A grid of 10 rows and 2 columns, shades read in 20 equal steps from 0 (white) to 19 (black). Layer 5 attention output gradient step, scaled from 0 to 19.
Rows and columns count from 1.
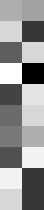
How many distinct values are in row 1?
2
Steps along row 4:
up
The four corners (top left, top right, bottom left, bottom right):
6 7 3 15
